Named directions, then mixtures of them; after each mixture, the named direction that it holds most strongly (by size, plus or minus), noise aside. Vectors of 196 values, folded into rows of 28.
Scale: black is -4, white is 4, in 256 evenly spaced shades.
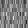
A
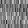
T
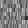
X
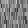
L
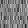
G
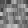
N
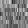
N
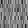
G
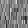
L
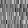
T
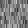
L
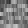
N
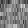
N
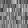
X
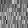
T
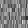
X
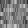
N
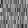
T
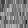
A
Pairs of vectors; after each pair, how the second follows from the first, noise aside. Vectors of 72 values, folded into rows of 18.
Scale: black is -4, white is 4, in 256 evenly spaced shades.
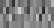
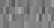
shrunk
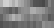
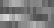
wrapped around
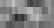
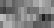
wrapped around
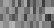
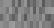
shrunk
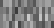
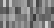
wrapped around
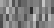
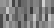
copied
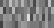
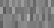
shrunk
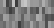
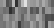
copied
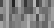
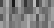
copied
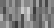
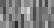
copied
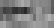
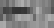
copied
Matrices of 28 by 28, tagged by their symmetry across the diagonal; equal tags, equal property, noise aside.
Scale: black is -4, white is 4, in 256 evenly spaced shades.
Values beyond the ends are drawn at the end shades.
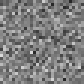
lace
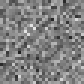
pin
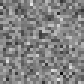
lace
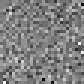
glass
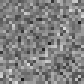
pin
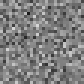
glass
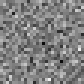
pin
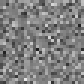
glass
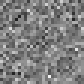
pin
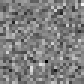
lace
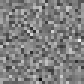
glass
